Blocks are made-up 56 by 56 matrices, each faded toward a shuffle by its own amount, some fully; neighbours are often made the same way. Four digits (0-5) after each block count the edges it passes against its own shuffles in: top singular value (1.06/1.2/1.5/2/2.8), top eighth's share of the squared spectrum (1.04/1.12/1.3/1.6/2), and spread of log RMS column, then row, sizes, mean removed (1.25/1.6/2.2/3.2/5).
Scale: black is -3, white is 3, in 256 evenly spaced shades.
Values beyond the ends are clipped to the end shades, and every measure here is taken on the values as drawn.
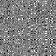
4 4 2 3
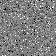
1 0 0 0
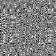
4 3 2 1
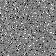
0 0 0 0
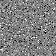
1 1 0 0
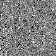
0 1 2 0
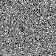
0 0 0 0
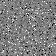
0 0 0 0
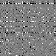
4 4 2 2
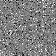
2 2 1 0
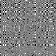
4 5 3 3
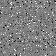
2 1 0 0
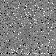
2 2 0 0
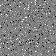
1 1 0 0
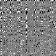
4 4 3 3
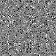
3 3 2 1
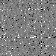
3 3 1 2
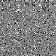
3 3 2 1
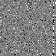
4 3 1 0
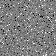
1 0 0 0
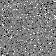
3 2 0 0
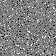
2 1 0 0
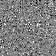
2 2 0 0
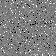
0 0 0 0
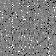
3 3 1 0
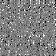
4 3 2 2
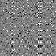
4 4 2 2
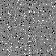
3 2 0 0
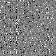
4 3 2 0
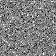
2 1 0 0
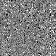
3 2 1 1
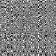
4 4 3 2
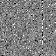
3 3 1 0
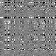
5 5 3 3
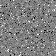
1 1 0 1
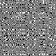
4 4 2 3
